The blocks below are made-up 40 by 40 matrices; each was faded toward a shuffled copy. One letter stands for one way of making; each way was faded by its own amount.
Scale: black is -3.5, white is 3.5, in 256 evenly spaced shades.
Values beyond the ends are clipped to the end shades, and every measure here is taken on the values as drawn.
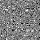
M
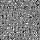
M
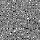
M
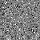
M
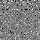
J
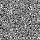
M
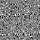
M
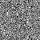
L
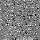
M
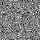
J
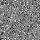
M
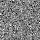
L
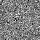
L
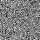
L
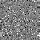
M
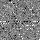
J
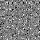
M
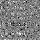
M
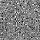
M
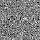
M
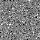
J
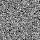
L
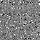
J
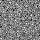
L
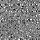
M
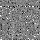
M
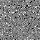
J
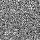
L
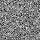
L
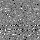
J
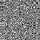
M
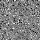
J
